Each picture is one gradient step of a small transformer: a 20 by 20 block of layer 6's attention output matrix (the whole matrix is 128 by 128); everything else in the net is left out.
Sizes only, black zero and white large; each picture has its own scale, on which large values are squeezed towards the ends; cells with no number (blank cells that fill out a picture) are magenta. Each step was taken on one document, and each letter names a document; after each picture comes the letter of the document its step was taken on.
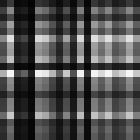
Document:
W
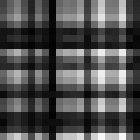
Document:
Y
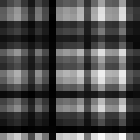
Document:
Y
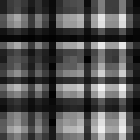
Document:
Y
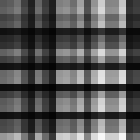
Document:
Y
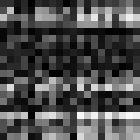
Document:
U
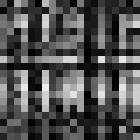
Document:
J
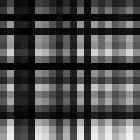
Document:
W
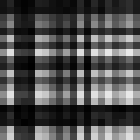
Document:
W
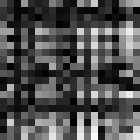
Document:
U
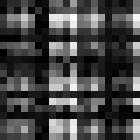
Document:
J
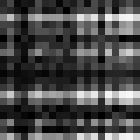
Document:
W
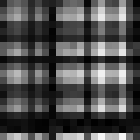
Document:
Y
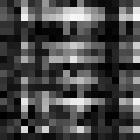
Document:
J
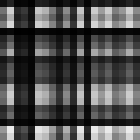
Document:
W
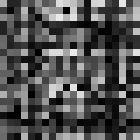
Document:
J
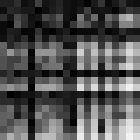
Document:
U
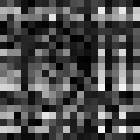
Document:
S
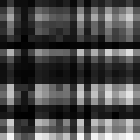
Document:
W
